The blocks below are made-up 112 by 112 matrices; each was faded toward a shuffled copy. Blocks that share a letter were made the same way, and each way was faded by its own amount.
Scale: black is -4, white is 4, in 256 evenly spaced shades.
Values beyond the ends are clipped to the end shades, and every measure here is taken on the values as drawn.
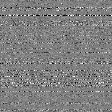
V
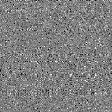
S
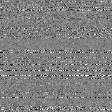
V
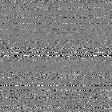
V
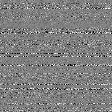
V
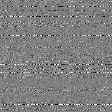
V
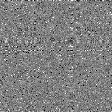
S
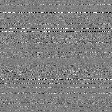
V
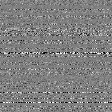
V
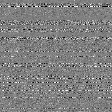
V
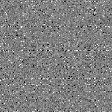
S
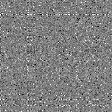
S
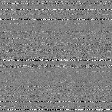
V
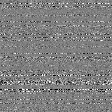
V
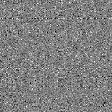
S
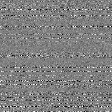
V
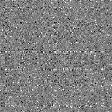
S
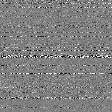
V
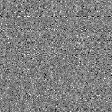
S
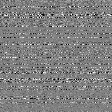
V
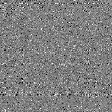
S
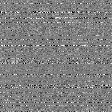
V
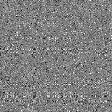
S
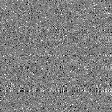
S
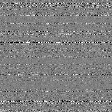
V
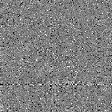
S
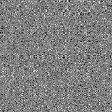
S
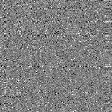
S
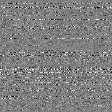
V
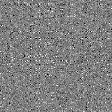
S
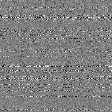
V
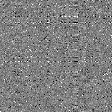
S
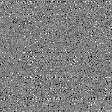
S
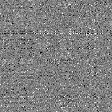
S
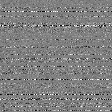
V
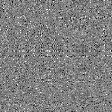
S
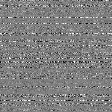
V
